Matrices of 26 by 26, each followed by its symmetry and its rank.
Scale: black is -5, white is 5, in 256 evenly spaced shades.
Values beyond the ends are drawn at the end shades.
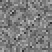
symmetric, full rank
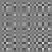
symmetric, rank one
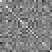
symmetric, rank five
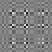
symmetric, rank one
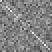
symmetric, full rank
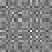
symmetric, rank three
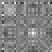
symmetric, rank three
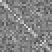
symmetric, full rank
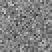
symmetric, full rank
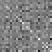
symmetric, rank five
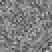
symmetric, full rank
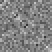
symmetric, full rank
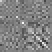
symmetric, rank five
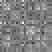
symmetric, rank three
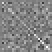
symmetric, rank five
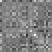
symmetric, rank three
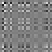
symmetric, rank one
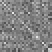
symmetric, rank five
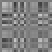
symmetric, rank one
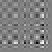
symmetric, rank one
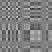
symmetric, rank one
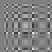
symmetric, rank one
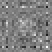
symmetric, rank three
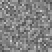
symmetric, full rank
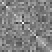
symmetric, rank five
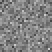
symmetric, full rank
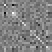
symmetric, rank five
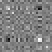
symmetric, rank three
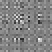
symmetric, rank three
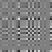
symmetric, rank one
